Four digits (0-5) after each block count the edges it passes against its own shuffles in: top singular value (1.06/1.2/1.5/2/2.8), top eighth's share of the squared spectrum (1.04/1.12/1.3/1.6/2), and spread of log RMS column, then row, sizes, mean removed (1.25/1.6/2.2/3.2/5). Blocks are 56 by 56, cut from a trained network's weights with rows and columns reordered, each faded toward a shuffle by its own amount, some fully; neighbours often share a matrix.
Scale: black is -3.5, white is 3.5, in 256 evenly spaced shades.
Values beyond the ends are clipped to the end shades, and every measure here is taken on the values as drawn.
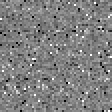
1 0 0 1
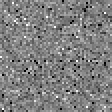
1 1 0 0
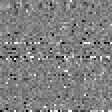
3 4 0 2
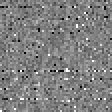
3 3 0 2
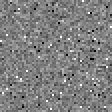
1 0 0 0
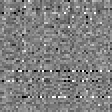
3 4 0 2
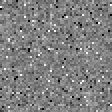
1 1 0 1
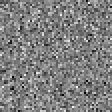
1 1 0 0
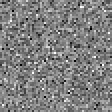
0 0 0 0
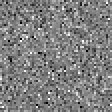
0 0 0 0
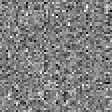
4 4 2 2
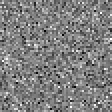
1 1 0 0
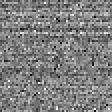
3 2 0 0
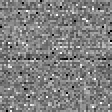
3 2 0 1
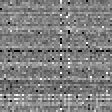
4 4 2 2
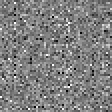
2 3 1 1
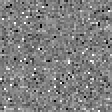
1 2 0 1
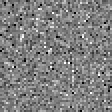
1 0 0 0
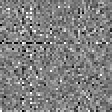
3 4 2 2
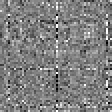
3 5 3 2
